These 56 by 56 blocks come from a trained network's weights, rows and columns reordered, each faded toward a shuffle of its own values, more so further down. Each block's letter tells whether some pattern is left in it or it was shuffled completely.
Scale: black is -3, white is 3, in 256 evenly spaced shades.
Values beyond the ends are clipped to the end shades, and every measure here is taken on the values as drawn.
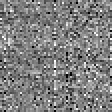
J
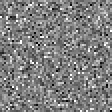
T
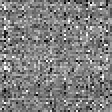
J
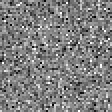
T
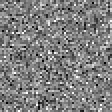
T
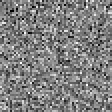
T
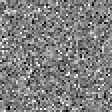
T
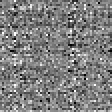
J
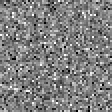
T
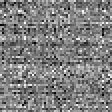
J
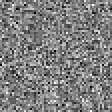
J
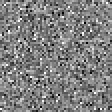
T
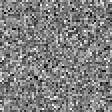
T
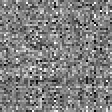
J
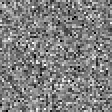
T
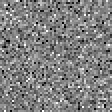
T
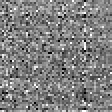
J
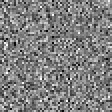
J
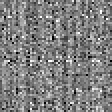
J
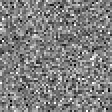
T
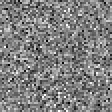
T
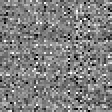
J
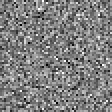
J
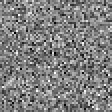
J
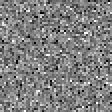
T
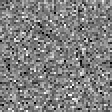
T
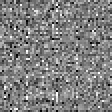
J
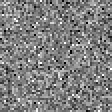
T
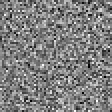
J
